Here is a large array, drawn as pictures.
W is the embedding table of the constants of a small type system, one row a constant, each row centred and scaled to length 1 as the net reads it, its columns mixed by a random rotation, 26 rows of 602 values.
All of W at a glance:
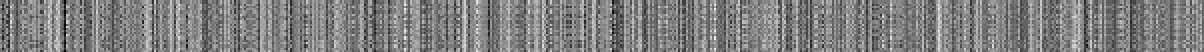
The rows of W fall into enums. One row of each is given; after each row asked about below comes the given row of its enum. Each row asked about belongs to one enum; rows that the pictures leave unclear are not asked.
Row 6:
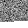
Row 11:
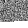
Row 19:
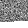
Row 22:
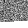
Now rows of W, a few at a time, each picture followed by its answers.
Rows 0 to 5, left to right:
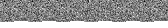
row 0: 6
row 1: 6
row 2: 19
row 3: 11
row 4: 19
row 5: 6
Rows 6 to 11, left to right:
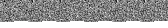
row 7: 11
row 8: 22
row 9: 19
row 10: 11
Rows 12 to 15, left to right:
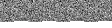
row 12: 6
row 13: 11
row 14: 6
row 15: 19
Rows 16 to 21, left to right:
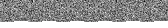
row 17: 11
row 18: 19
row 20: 22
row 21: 6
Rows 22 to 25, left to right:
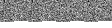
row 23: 22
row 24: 19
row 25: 6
